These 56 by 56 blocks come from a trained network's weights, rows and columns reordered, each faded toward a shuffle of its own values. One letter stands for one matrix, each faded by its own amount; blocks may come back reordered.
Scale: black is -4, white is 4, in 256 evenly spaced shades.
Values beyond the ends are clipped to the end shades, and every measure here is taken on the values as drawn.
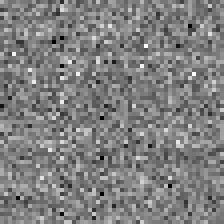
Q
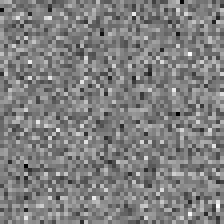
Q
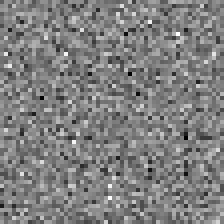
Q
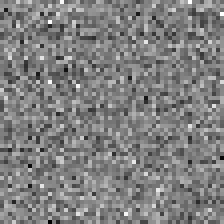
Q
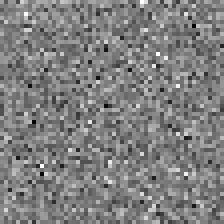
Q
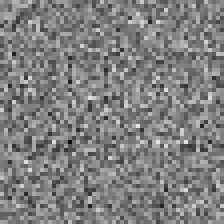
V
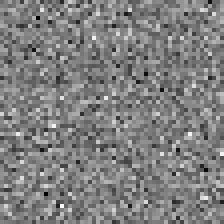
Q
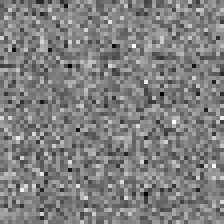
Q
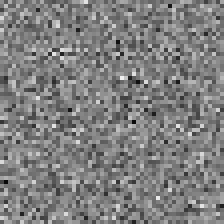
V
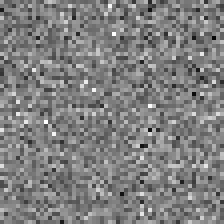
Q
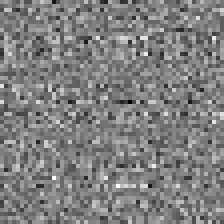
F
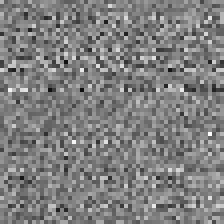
F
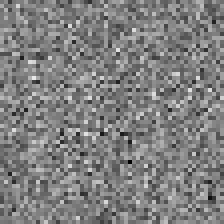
V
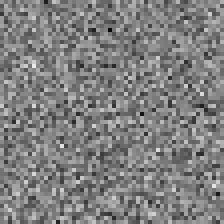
V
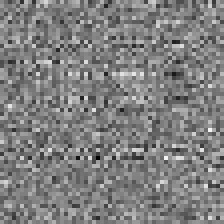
F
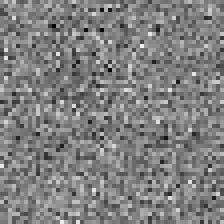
Q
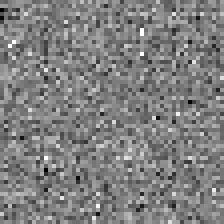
Q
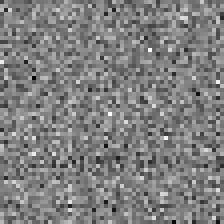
Q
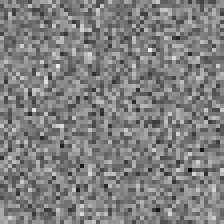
V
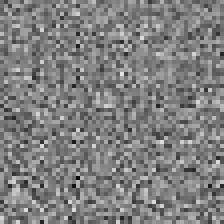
F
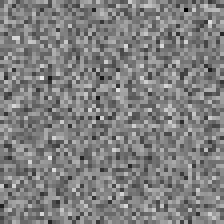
V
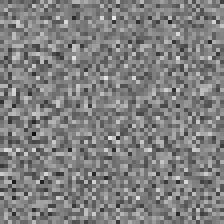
F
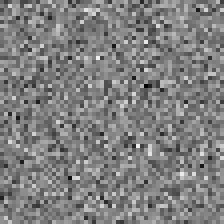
V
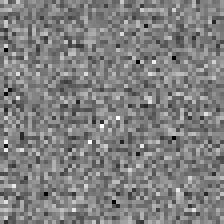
Q
